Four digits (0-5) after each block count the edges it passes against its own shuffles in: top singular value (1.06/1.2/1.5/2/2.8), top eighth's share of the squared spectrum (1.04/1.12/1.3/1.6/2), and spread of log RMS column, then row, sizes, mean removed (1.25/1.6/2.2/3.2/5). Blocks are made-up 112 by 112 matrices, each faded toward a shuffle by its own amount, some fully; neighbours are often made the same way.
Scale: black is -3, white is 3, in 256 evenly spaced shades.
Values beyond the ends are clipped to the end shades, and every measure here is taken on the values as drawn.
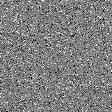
2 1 0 0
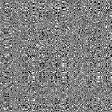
5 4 3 3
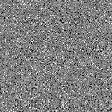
4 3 1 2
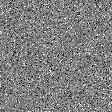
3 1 0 0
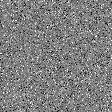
2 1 0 0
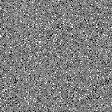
4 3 2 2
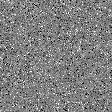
1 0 0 0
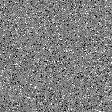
3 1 0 0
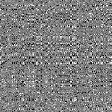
5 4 3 3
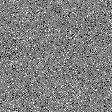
3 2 0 0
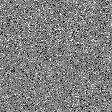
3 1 0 0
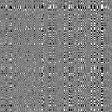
5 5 4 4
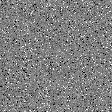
0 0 1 0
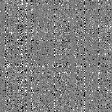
2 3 4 3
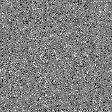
1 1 1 1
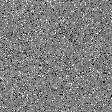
0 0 0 0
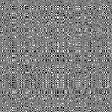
5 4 4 4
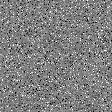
3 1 0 0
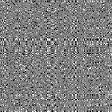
5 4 3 3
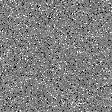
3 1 0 0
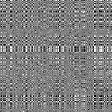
5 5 4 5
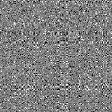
5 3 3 2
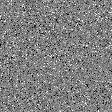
0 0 0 1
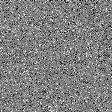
0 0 0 0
